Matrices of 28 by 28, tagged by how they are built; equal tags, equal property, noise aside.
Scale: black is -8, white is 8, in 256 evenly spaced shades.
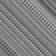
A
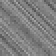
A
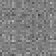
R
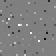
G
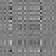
R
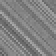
A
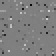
G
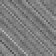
A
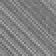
A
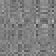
R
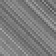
A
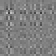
R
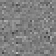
R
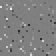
G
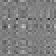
R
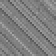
A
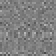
R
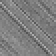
A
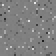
G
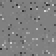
G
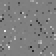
G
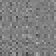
R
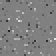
G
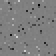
G
